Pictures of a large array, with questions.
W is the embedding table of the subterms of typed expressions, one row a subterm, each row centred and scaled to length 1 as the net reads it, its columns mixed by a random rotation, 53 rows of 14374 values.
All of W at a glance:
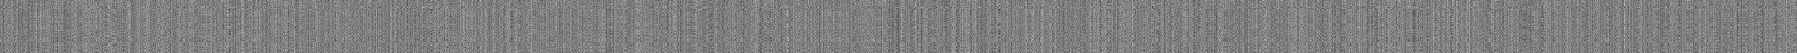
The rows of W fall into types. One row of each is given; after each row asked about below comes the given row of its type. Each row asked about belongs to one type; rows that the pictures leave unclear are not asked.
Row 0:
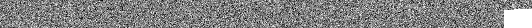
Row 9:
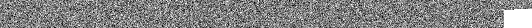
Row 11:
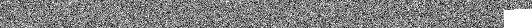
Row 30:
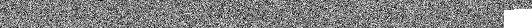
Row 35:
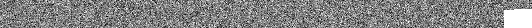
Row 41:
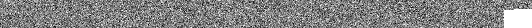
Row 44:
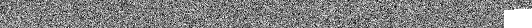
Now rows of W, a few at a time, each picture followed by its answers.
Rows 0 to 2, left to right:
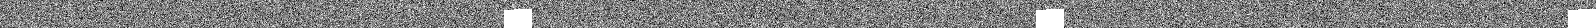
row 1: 30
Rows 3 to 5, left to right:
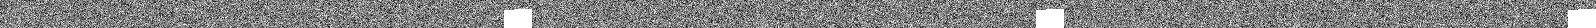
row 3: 44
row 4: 30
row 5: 30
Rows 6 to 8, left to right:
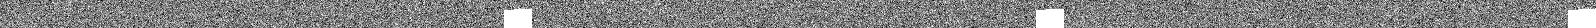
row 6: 11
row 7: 11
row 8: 44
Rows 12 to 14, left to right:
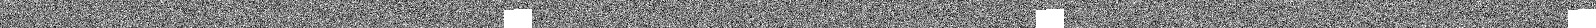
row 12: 41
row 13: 9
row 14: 11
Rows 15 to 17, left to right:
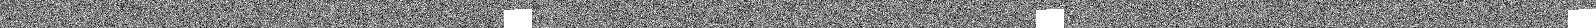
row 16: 44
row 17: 44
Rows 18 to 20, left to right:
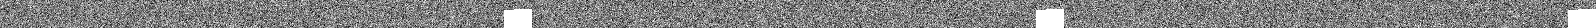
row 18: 30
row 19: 41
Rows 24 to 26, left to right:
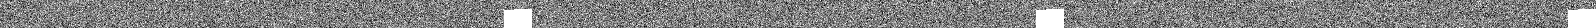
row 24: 9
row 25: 44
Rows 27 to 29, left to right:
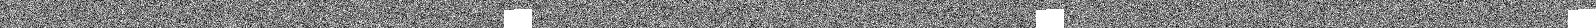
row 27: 30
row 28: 35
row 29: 44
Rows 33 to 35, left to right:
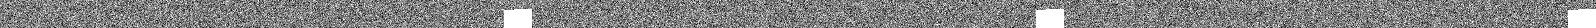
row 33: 9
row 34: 41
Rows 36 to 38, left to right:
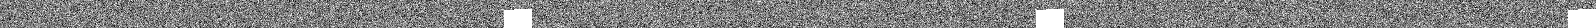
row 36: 9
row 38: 41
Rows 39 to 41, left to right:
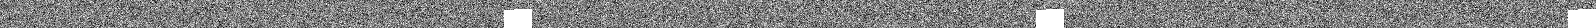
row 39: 35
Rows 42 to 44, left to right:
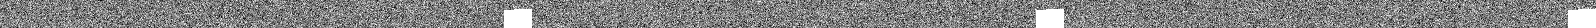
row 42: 30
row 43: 11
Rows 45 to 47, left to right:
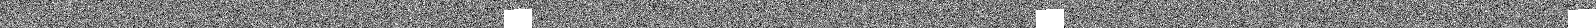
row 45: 11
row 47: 0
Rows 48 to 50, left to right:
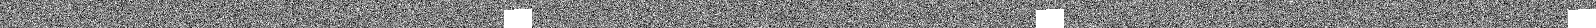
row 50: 11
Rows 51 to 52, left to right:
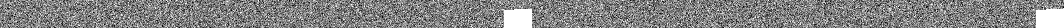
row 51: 9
